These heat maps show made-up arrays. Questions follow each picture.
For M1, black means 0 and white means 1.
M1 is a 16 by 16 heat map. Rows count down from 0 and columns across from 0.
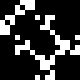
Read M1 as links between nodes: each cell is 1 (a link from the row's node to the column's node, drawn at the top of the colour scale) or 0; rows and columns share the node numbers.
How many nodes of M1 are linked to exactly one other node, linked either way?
1
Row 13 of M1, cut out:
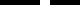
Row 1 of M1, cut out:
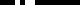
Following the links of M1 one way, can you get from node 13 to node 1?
yes
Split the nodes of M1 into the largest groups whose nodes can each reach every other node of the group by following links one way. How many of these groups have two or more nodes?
1
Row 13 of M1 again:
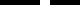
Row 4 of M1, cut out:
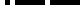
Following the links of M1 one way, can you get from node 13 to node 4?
yes
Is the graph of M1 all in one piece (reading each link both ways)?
yes
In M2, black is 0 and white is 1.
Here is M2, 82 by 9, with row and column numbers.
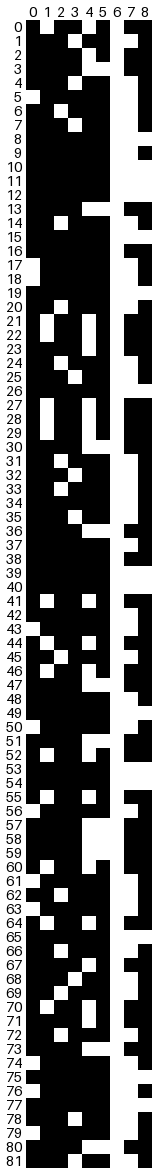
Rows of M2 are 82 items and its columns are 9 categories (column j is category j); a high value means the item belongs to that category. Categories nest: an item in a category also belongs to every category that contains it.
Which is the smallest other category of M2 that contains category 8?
7
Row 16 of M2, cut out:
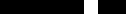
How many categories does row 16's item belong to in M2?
1
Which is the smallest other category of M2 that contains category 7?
6
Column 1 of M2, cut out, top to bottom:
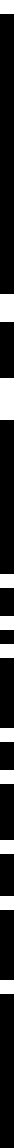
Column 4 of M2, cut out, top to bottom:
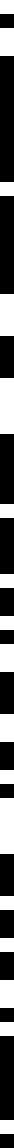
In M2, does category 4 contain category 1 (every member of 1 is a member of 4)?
yes
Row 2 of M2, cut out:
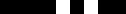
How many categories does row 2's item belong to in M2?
2
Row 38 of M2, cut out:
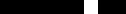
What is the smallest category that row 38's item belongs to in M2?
6
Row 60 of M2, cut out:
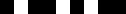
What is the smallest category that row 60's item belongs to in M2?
1
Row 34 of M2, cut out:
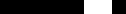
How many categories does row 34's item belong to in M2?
2
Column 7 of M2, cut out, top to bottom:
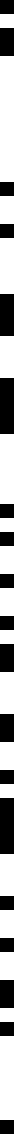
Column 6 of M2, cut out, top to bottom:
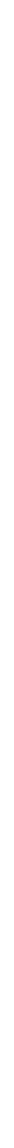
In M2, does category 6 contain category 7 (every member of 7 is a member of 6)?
yes
